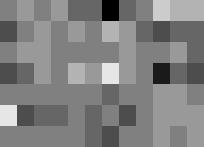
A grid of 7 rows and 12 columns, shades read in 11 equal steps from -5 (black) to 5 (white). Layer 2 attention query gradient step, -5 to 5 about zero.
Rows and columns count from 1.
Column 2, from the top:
1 0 1 -1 0 -2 0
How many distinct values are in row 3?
3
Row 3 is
0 1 1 0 0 0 0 1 0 0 1 -1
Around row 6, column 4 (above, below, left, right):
0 0 -1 0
